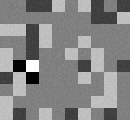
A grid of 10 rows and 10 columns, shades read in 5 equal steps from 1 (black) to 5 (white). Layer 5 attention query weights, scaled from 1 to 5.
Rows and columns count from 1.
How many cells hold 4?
24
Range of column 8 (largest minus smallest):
2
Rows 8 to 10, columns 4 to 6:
3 3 3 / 3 3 3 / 4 3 2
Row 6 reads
4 1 5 3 3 3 2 4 3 2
